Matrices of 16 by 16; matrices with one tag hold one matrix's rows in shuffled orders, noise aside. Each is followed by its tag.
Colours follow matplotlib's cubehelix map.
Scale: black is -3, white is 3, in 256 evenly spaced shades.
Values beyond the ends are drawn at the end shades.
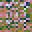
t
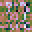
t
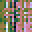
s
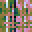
s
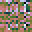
t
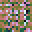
t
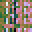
s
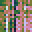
s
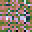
t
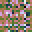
t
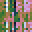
s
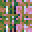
s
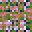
t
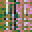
s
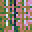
s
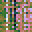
s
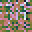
t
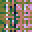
s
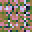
t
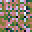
t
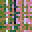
s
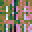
s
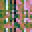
s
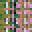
s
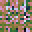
t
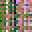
s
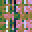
s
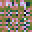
t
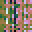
s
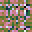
t
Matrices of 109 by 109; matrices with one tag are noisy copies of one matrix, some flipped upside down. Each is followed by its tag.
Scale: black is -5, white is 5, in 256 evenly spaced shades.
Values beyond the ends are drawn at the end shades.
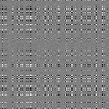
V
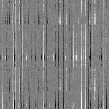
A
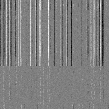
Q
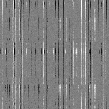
A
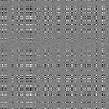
V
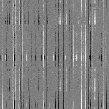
A
